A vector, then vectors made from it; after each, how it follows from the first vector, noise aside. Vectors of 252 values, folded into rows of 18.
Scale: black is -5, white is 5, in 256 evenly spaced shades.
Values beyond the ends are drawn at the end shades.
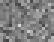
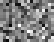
scaled up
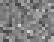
copied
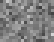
wrapped around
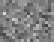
wrapped around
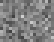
wrapped around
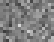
copied
